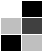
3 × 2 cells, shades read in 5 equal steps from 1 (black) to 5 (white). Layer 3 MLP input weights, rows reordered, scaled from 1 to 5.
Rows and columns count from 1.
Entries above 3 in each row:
1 1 1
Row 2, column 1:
4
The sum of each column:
10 7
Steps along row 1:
down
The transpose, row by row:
5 4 1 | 1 2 4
